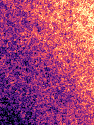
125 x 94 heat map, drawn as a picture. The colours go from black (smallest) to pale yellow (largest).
No regular stripes run through it. No single row or column stands out from its neighbours. The ninth with the highest average is the top right. Neither half mirrors the other. The bottom left is the ninth with the lowest average. There is an overall slope up to the top right.
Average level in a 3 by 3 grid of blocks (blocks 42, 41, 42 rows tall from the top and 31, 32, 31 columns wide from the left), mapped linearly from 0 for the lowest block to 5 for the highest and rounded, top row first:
245
124
013
